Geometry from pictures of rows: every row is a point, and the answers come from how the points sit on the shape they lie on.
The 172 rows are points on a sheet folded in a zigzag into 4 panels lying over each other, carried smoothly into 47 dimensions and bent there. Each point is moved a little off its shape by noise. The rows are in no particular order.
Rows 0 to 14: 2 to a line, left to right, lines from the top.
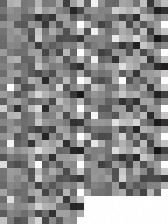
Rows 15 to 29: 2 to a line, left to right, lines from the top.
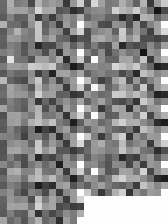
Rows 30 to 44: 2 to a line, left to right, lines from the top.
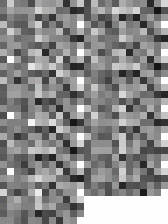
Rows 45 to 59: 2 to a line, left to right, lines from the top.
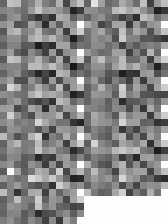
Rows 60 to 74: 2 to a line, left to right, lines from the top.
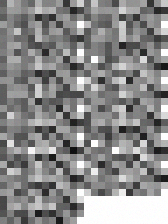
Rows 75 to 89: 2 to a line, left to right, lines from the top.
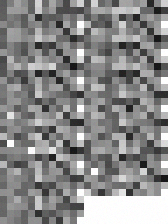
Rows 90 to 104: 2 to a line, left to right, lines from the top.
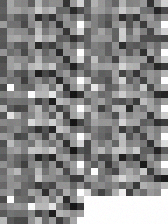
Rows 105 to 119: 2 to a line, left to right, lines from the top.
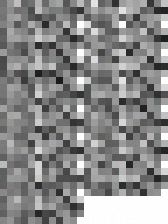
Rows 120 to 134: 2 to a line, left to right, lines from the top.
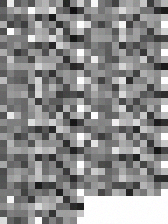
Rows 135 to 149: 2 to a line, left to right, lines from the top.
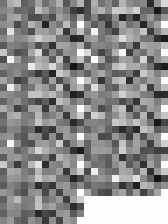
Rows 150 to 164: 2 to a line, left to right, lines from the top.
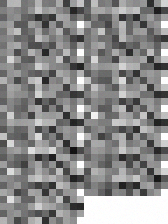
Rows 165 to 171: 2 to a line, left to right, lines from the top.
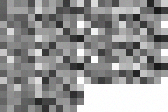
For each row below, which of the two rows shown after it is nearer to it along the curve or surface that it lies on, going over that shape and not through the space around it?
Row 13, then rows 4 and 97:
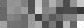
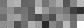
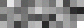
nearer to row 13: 4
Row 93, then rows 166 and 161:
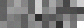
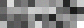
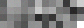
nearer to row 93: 161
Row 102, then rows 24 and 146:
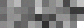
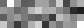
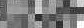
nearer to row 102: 146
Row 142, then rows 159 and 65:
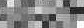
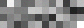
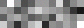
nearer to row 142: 65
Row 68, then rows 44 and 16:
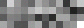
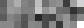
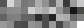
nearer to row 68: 44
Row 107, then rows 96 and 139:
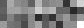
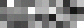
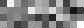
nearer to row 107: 96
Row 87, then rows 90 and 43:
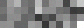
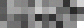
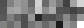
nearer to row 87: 43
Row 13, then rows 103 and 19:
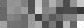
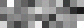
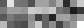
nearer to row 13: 103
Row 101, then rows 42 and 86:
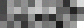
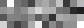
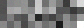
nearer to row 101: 86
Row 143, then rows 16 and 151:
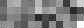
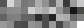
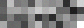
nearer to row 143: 151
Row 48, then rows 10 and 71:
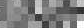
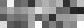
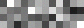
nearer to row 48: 10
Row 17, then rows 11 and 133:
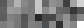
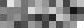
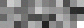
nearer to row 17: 133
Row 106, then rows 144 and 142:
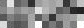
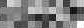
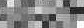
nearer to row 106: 142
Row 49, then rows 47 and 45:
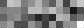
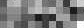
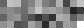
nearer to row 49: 47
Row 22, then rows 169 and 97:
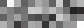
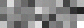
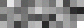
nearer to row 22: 97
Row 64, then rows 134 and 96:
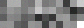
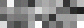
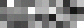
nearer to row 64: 96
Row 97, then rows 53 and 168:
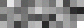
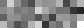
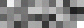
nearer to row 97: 53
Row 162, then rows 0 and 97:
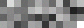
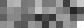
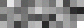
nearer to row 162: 0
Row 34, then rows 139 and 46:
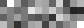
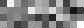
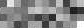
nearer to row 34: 46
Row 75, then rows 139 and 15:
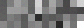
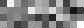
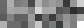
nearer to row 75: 15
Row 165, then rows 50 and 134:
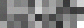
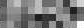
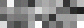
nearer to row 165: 134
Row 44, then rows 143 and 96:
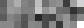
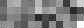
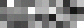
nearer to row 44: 143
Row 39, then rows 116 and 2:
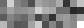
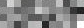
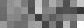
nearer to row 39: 116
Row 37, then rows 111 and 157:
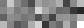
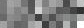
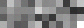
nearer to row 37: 111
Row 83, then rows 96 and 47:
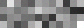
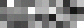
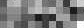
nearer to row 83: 96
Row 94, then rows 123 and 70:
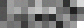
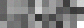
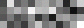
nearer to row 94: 70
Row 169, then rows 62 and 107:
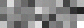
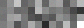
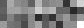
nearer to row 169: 62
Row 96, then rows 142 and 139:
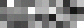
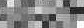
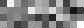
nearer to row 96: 139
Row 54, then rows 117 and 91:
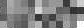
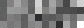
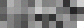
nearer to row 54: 117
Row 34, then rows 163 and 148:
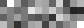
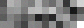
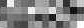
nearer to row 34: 148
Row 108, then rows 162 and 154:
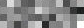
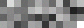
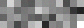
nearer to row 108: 154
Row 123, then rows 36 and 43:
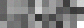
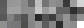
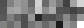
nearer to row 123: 43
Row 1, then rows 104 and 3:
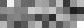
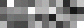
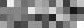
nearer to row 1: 104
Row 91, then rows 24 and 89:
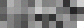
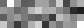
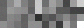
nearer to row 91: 89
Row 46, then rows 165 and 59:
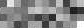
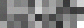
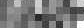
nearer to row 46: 59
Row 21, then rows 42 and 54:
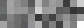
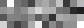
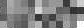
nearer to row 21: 54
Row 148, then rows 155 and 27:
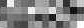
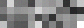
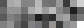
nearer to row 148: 27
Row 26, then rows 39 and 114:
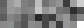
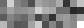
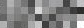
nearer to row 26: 39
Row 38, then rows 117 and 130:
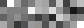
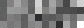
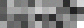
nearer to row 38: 130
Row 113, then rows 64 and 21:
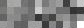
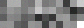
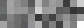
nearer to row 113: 21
